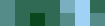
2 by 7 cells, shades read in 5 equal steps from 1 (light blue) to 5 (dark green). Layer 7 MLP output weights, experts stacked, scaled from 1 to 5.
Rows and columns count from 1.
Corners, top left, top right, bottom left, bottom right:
3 4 3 3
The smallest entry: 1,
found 2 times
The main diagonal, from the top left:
3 4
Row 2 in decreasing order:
5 4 4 3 3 3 1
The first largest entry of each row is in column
2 3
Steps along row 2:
up up down down down up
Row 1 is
3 4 4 4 2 1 4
